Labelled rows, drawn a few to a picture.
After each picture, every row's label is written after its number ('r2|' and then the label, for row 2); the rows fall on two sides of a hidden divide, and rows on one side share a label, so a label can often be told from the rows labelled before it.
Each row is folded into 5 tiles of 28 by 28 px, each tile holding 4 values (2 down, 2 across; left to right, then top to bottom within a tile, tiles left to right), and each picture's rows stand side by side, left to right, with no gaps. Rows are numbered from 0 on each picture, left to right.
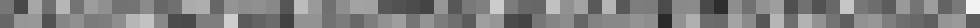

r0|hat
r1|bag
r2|hat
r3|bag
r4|bag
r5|hat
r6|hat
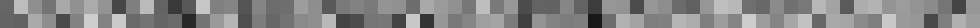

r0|hat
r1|bag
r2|hat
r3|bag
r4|bag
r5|hat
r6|hat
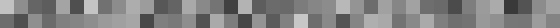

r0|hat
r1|bag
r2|hat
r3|bag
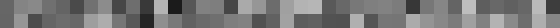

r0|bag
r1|bag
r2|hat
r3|bag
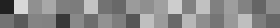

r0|hat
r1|hat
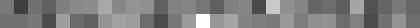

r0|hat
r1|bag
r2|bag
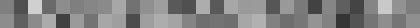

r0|hat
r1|hat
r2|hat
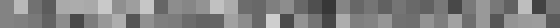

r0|hat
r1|hat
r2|bag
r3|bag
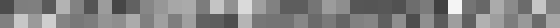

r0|hat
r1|hat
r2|bag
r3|hat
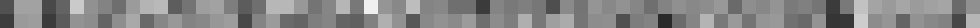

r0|hat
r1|bag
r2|hat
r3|hat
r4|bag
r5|bag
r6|hat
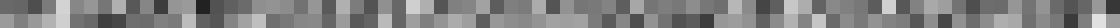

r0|bag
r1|hat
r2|hat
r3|hat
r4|bag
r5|hat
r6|bag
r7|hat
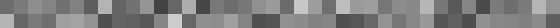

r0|bag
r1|bag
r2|hat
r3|bag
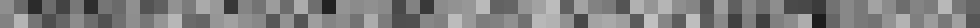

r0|bag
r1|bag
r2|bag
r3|hat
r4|hat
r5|bag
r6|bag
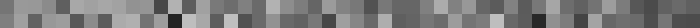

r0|hat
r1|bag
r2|bag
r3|bag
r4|bag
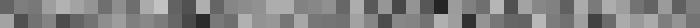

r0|hat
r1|hat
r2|bag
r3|bag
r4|bag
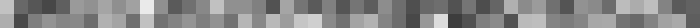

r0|hat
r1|hat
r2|bag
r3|hat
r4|hat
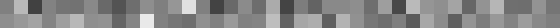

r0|bag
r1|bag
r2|bag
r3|hat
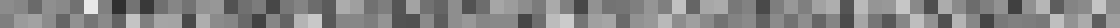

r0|hat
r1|bag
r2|bag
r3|hat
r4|hat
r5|hat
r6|bag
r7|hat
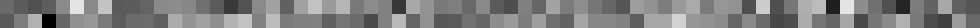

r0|bag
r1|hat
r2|hat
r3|bag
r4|hat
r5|hat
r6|bag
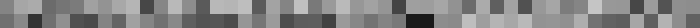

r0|hat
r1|hat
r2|bag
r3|hat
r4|hat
